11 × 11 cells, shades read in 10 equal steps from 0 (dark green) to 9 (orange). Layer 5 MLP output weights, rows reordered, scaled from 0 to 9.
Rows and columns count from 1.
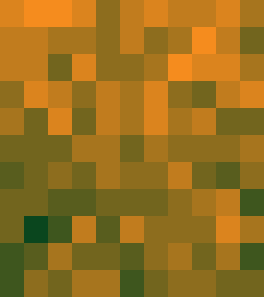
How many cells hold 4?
27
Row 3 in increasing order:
4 5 5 6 6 7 7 8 8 8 9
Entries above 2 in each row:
11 11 11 11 11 11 11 10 9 9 9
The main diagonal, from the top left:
8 7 4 5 7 4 5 5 5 6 4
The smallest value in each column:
2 0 2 3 3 2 4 5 4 3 2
